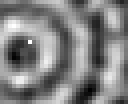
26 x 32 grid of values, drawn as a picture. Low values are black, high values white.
Slope: none. Rings: centred on the middle left. Lone odd cells: 1, higher than its neighbours.
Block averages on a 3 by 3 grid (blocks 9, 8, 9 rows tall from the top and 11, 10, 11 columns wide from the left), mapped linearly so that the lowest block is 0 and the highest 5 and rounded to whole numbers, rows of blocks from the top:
5 3 1 | 0 5 2 | 3 2 2
